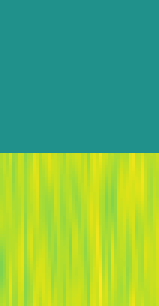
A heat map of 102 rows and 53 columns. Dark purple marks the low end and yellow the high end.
It is made of 2 by 1 panels. Panel 1,1: middling, flat. Panel 2,1: very high, streaked downward, faint in contrast.
